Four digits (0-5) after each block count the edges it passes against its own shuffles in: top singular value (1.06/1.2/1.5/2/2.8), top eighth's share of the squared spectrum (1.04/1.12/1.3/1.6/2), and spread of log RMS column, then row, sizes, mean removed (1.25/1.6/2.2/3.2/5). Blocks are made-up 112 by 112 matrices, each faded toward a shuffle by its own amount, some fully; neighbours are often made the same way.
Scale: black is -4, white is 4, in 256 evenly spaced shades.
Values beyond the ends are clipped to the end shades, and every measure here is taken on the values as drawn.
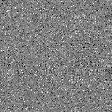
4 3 1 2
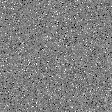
1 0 0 0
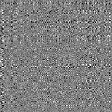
5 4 3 3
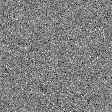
0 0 0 0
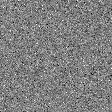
0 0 0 0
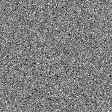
0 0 0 0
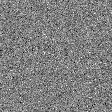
0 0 0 0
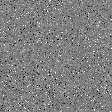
2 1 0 0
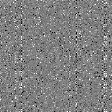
4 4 3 1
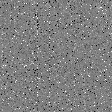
2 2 1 0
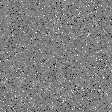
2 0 0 0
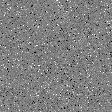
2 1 0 0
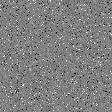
2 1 0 0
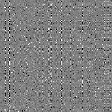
5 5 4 2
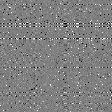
5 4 2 3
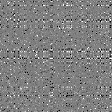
5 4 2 3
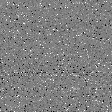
3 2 0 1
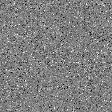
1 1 0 2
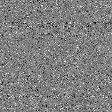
1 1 0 2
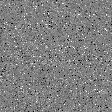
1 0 0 1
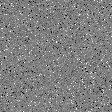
0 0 0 0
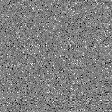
3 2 0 1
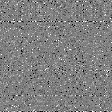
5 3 1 2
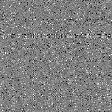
4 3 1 2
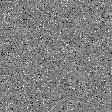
3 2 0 0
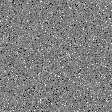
1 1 0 0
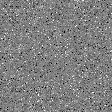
3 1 0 0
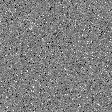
0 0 0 0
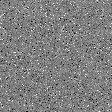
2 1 0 0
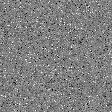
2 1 0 0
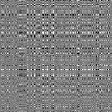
5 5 4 4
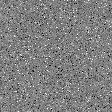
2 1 0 0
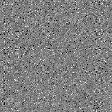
4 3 2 2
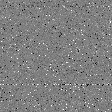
3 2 0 1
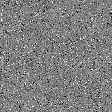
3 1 0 0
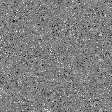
2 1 0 0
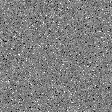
1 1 0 0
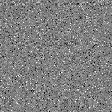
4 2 0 1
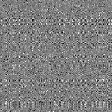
5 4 3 3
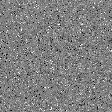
3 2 1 0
